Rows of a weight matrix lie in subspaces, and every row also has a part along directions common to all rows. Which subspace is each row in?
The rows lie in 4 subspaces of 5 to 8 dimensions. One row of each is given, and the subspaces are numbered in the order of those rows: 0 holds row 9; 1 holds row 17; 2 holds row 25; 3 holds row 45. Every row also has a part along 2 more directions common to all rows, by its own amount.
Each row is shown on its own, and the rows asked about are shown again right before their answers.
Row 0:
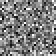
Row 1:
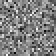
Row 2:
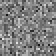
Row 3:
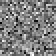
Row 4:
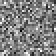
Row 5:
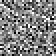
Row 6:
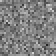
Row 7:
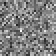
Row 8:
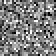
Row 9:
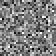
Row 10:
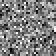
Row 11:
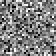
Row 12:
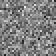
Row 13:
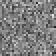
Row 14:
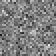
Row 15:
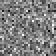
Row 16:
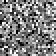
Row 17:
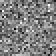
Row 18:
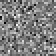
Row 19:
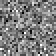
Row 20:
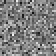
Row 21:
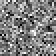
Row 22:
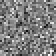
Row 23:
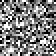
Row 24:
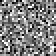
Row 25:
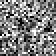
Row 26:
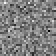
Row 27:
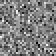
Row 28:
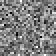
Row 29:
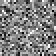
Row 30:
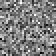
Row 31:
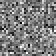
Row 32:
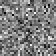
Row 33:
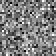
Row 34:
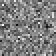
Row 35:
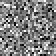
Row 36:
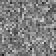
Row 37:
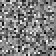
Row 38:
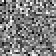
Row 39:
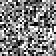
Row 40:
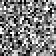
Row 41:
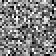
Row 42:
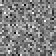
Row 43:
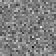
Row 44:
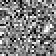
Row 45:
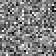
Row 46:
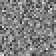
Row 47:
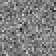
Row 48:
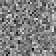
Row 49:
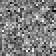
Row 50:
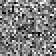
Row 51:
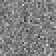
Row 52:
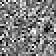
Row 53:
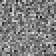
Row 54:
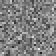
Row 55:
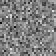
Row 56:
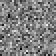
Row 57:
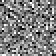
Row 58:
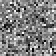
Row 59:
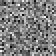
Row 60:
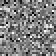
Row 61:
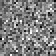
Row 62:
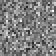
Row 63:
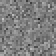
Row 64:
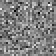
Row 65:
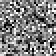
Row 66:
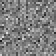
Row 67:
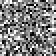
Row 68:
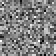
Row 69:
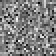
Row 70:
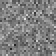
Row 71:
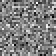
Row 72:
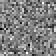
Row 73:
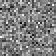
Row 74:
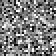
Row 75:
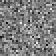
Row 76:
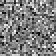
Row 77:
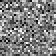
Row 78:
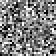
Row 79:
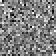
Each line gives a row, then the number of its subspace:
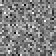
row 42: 0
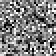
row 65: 3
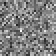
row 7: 2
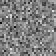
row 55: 2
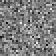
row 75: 1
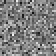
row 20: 0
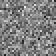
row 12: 1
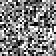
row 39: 3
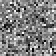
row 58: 3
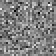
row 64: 1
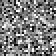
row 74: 3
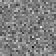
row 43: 1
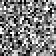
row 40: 3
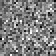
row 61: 1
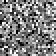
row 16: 0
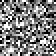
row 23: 2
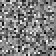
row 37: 1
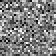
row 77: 1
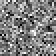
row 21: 2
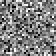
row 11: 0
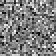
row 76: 0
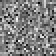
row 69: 1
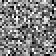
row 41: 0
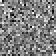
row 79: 0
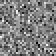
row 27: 1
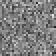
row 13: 0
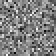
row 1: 0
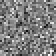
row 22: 1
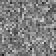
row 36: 3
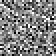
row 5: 0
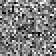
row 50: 0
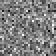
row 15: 3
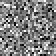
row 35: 1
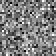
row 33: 3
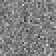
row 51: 1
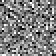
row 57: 0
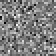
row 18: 1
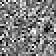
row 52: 2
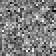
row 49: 3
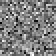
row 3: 3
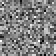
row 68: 2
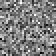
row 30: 1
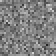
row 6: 1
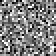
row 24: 0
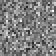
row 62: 1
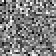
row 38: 0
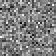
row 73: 1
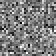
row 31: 3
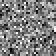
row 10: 2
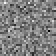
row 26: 3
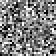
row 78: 1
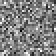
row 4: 3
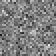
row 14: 2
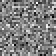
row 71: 0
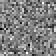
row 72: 3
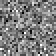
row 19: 1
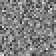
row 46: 3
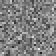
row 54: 3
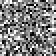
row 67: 3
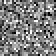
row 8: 1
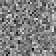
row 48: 3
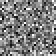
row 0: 1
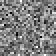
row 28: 1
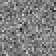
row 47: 3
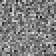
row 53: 0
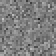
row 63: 3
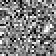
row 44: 2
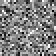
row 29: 2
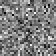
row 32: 2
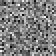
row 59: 0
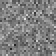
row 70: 0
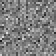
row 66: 2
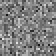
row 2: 2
